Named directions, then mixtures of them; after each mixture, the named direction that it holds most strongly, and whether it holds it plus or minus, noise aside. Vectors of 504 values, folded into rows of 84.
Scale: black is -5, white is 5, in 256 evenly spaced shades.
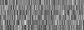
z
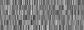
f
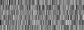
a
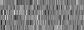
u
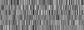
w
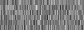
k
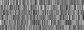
a, minus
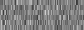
u, minus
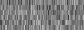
a, plus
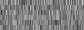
w, minus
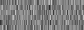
a, plus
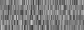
f, minus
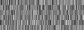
a, plus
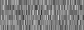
k, minus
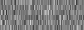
u, minus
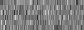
u, minus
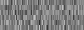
f, minus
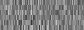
f, plus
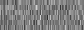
k, plus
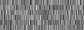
k, plus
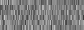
a, minus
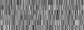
w, plus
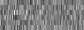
u, plus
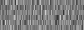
z, minus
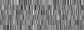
w, minus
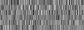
w, plus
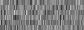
u, plus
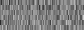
a, plus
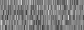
u, minus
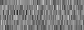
u, minus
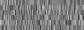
a, minus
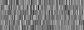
w, plus
